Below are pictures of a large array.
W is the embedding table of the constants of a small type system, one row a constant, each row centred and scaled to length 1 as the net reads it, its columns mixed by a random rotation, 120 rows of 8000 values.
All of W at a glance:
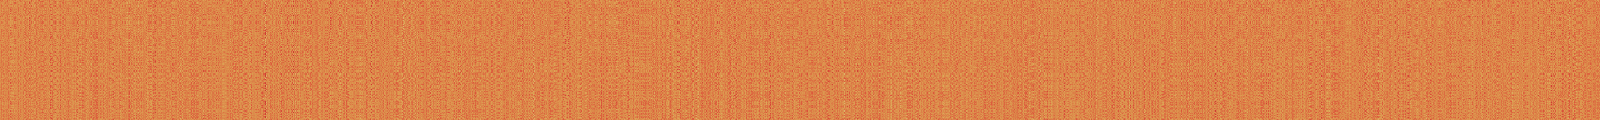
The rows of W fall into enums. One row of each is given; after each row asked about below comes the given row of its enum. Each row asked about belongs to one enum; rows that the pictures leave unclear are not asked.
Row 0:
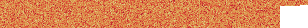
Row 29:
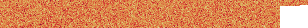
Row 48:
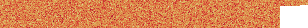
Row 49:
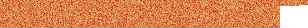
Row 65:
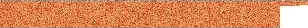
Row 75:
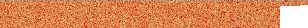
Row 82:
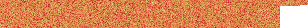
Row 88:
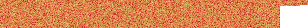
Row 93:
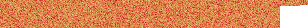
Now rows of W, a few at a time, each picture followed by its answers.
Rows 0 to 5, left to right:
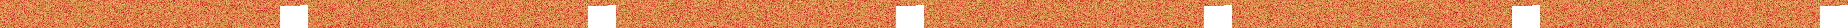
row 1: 29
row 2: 48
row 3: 48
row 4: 75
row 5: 29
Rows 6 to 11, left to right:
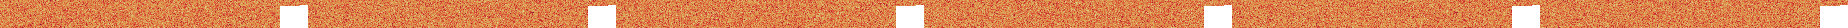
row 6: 29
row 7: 75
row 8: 49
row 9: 82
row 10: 75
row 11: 88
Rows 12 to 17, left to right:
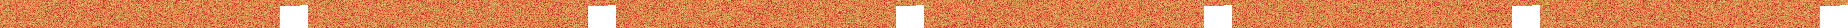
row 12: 48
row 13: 88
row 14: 65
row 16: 0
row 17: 48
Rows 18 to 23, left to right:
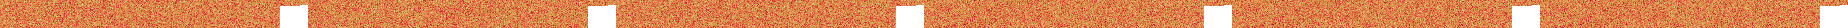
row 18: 48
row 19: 65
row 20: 48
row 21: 29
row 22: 29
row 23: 29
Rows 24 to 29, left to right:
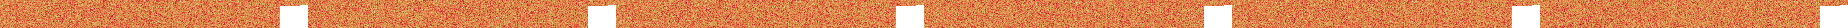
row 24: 48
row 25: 65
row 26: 48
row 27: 82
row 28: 48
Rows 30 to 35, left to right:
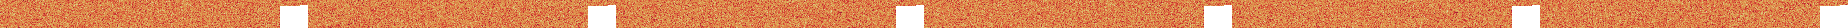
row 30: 88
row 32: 75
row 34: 75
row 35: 49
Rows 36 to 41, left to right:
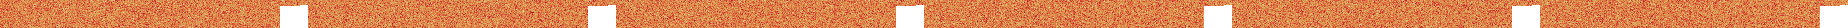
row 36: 65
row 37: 75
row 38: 93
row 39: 48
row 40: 0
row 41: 48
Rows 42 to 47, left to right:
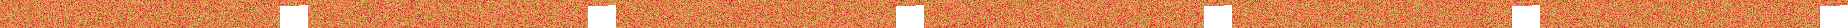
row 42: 49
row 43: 48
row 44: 93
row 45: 29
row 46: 88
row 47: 88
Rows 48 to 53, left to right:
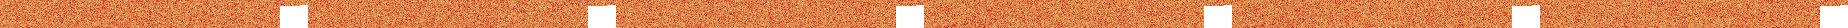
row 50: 88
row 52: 29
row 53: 75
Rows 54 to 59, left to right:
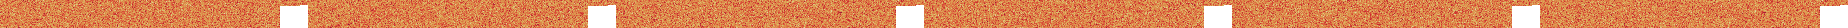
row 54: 88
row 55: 29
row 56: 75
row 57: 49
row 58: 65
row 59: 75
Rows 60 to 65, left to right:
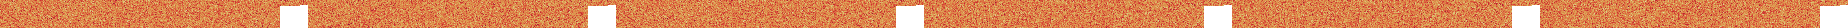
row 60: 93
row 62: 93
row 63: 49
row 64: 49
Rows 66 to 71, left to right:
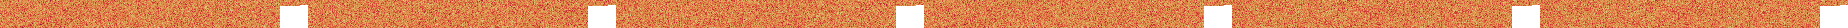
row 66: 29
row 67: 0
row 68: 49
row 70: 65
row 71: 65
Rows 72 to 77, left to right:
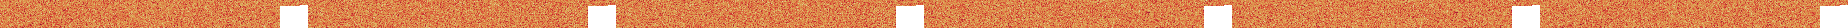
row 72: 29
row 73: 88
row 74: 88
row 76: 75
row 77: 29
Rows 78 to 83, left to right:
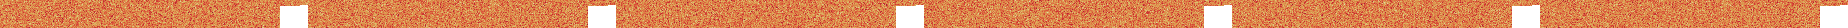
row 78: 48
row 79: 88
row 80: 49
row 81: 65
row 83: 88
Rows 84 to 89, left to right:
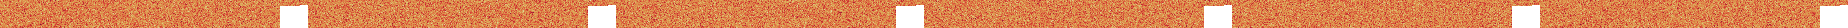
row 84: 29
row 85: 75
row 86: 75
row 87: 93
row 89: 29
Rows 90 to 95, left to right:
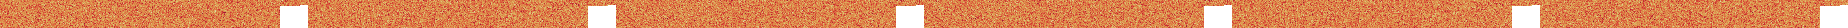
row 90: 75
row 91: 49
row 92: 93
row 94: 49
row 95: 48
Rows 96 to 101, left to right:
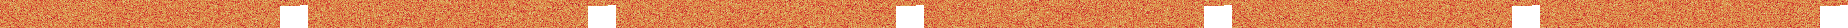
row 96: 93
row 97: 49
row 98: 0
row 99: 65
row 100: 93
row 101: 88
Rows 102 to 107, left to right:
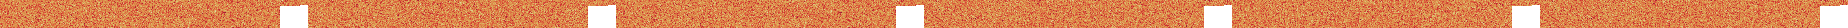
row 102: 75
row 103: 82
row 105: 93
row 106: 49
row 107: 93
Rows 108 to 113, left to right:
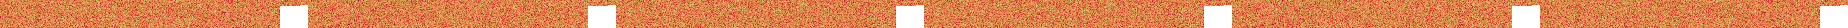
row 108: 75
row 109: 29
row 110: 88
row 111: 88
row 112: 29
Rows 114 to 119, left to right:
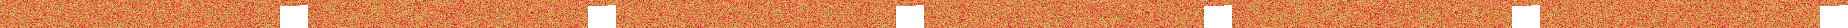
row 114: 88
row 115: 65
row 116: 88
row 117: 75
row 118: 65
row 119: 49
